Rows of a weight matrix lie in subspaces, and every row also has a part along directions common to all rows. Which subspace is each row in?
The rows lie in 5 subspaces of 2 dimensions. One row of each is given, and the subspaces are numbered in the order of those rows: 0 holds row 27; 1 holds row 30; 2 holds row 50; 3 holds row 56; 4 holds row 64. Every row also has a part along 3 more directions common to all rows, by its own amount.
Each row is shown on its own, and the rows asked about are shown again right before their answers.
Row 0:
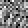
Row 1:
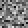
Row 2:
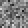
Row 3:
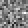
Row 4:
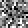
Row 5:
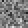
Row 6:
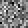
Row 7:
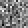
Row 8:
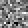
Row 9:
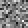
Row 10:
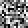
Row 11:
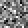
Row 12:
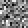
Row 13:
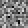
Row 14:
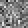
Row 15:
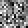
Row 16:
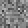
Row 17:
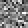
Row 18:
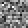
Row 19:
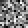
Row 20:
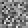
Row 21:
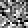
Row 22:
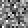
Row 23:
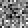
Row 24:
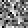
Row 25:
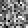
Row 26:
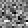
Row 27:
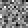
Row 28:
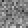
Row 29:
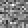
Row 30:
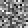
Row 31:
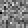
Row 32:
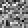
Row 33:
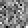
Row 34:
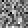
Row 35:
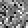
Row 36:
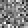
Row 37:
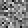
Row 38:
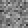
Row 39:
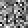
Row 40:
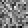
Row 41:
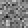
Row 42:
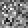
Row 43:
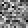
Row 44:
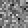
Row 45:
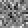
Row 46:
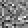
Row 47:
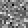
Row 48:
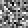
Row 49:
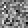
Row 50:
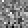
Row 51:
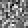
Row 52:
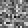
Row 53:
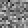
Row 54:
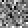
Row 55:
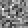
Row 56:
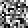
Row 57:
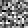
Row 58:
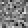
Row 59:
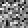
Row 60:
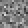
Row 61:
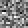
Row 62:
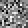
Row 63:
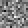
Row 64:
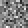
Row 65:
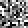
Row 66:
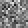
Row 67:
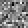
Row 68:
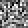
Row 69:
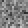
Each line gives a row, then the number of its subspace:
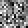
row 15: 4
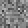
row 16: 3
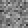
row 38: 0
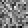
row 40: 2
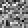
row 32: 0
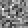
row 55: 1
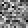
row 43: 3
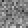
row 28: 2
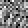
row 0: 0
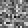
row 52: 4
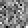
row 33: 4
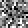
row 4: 2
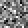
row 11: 4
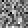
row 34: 2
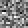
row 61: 4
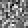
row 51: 1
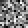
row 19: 4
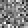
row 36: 3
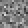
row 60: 3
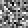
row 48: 2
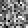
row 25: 4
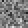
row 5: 2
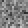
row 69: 2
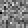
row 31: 0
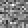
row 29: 0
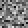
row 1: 1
